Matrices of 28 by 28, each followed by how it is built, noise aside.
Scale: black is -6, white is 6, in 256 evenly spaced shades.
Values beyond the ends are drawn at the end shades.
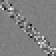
banded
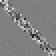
banded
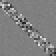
banded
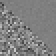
lower triangular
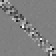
banded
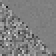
lower triangular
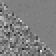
lower triangular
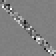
banded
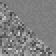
lower triangular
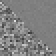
lower triangular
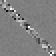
banded
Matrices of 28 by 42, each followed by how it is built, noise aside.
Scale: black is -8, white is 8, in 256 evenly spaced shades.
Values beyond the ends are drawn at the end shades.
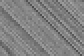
Toeplitz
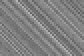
Toeplitz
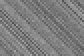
Toeplitz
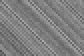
Toeplitz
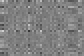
low rank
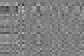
low rank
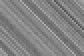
Toeplitz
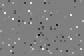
sparse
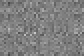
low rank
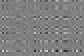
low rank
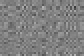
low rank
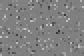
sparse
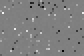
sparse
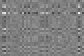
low rank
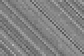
Toeplitz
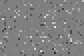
sparse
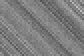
Toeplitz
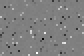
sparse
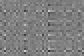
low rank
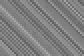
Toeplitz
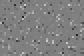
sparse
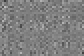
low rank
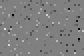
sparse
